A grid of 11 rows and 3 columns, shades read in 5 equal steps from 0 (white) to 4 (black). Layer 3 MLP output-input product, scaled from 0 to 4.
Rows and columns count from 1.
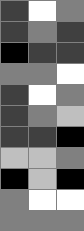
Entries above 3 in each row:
0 0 1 0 0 0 1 0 2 0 0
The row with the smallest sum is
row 10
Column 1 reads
3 3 4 2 3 3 3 1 4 2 2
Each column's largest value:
4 3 4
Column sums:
30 16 23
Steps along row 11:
same same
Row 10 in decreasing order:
2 0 0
